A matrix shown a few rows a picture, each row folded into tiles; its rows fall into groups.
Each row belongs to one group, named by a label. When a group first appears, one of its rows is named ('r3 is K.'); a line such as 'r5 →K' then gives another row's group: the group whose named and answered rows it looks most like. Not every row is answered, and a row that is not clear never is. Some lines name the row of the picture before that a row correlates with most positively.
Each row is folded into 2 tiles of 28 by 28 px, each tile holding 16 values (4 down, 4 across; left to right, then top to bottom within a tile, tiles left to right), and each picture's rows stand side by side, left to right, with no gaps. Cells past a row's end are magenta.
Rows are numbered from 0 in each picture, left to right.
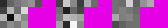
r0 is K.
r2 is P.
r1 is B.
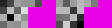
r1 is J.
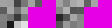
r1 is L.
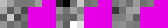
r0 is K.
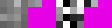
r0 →P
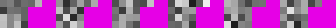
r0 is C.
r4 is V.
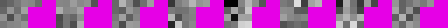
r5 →P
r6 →B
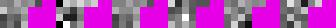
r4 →J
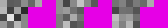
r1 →J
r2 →C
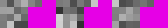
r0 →J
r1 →C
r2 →V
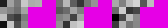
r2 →L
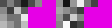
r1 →J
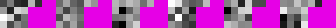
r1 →B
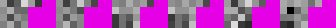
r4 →J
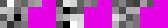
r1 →B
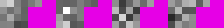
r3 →L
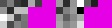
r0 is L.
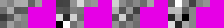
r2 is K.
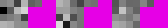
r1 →V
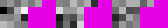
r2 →L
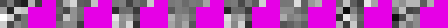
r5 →P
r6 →B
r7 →L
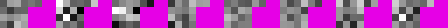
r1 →K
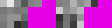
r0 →K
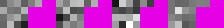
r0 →J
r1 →L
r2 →B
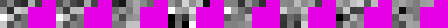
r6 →L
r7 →B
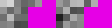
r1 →L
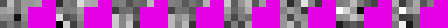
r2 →C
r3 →C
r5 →J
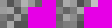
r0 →J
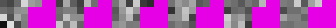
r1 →B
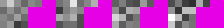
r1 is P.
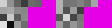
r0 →V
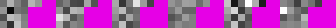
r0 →B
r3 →L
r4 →J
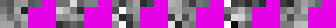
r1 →P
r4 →V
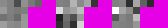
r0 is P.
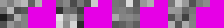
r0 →L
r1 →C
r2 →P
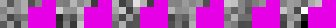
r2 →J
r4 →K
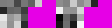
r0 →C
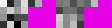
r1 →C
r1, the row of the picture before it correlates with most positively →0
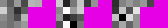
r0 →P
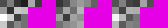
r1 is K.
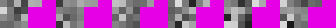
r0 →P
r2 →K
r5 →V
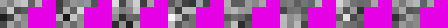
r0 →L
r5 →C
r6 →K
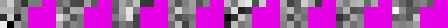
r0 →V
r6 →L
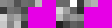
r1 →P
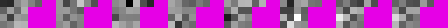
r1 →J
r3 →V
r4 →L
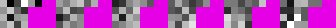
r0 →J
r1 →L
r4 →C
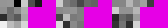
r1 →V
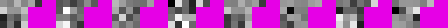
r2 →K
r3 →B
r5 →B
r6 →C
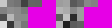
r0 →V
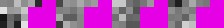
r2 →K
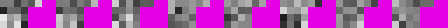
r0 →C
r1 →C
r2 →V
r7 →V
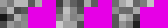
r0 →L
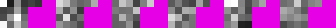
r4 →K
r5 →P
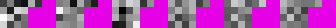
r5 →K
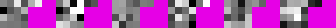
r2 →V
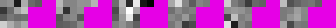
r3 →K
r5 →V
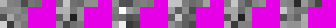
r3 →K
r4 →V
